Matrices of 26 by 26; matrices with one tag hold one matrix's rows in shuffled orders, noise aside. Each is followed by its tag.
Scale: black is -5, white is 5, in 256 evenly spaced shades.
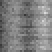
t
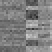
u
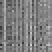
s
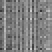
s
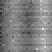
t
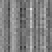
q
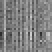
s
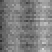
t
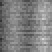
t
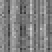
q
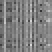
s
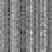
q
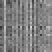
s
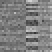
u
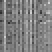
s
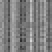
q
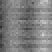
t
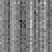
q
